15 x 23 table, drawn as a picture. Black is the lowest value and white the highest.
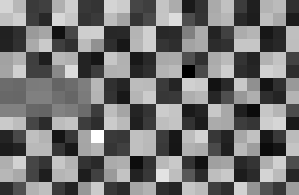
An odd patch, calmer than its surroundings, sits in the middle left. The field is checkered. The middle left is the calmest part. The histogram has two humps.
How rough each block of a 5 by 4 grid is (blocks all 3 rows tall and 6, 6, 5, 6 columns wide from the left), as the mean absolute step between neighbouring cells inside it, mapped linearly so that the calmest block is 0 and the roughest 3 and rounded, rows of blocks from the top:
2 2 2 3 / 2 2 2 3 / 0 2 3 3 / 2 2 3 3 / 2 2 3 3
